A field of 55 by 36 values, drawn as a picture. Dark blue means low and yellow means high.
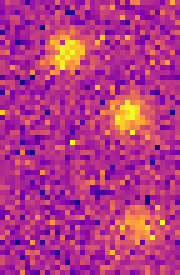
There are three bumps. The halves do not mirror each other. No overall slope runs across the table. No row or column stands out.
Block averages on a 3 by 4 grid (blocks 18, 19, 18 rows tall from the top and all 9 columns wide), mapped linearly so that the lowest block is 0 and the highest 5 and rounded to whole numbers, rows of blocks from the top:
0 5 1 1 | 0 1 4 2 | 0 0 2 3
